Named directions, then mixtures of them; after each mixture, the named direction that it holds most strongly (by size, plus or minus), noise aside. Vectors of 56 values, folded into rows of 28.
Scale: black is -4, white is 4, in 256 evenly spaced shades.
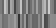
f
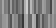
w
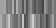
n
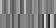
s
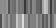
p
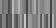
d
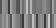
w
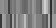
p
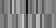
w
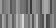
p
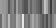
p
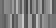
w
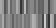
s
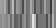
n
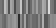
f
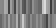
p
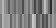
w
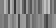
f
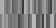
w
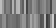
s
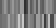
s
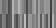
d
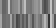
p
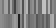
f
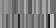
s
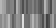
n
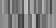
w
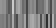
d
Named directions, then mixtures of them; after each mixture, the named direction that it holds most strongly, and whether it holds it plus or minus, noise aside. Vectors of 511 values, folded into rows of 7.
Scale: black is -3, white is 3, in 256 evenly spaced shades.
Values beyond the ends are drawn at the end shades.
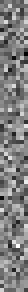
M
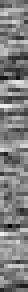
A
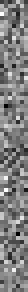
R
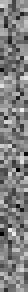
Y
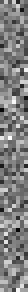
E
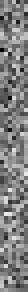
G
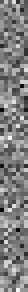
E, plus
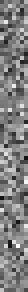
M, plus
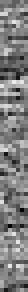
A, plus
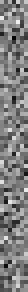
G, minus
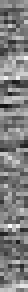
A, minus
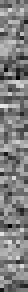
A, plus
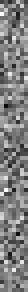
R, plus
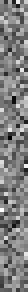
E, minus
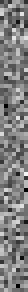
R, plus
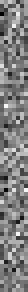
R, minus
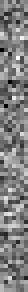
G, plus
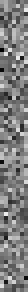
G, plus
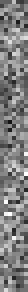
G, plus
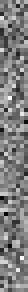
G, minus
